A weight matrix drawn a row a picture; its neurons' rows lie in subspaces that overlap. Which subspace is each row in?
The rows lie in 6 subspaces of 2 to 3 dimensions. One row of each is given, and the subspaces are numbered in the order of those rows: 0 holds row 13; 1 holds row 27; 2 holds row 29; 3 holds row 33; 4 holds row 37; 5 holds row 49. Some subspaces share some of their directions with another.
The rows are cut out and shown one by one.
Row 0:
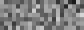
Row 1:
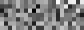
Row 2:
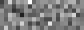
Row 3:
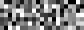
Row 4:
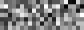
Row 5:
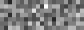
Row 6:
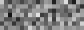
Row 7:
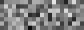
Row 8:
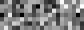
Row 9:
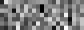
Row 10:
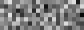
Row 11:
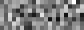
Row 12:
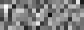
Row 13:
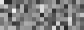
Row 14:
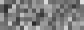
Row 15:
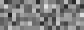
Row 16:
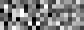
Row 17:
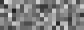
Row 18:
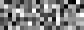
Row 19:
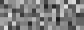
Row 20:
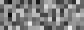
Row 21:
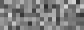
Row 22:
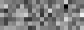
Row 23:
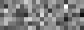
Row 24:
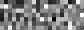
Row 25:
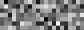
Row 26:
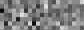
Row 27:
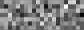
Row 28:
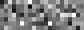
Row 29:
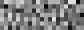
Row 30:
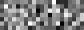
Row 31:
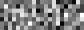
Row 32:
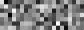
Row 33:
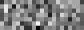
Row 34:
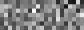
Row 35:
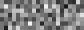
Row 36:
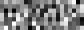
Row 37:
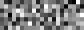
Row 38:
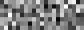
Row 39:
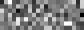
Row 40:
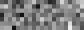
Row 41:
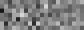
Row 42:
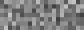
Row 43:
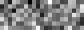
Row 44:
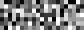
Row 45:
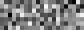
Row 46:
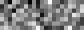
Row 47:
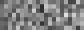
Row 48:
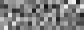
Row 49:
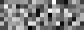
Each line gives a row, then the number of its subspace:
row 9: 0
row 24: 2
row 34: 3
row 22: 1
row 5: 5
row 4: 1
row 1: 3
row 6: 5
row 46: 1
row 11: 5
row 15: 0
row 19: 4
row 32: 0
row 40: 2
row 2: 0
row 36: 1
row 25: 0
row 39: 4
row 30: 5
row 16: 3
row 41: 3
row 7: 5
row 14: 3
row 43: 1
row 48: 1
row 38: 4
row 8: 2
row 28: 0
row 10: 4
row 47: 0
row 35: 5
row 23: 1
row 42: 4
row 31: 5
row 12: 3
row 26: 3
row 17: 0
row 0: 3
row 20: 1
